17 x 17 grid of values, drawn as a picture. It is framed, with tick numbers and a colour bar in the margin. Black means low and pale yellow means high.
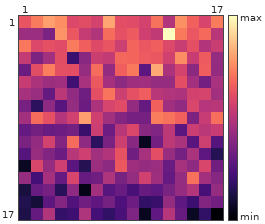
Slope: up to the top. Histogram: bell-shaped. Grain: fine.
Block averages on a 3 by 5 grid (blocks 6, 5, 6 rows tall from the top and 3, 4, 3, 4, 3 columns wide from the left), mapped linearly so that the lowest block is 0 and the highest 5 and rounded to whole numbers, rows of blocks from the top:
44554
22333
01111
